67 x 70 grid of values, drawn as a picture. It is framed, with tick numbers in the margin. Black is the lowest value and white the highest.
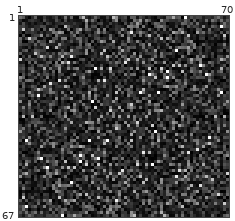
No overall slope runs across the table. It looks the same turned upside down. The values are skewed, with a long tail toward high values. Overall the values sit about 20% of the way up the scale. No regular stripes run through it. No row or column stands out.
